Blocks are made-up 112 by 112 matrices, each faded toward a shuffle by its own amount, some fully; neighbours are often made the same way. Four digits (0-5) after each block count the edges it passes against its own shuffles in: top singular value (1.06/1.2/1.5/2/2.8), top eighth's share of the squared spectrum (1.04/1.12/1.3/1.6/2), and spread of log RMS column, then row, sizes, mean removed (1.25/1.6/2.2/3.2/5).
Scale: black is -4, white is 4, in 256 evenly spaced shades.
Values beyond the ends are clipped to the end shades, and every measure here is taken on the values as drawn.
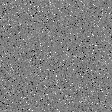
0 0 0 0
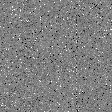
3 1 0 0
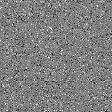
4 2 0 1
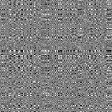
5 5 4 4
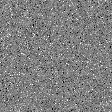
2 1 0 0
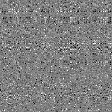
4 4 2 3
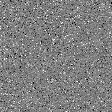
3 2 0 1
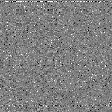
4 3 1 2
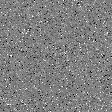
1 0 0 0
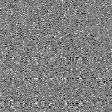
4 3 1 2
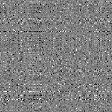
4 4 2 3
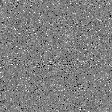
3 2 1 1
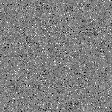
3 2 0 1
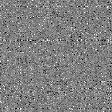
4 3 2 2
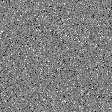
2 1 0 0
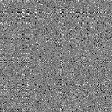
4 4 2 3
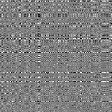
5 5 3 4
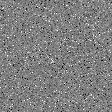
1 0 0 0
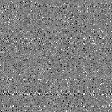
4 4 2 3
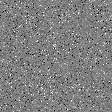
0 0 0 0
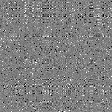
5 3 2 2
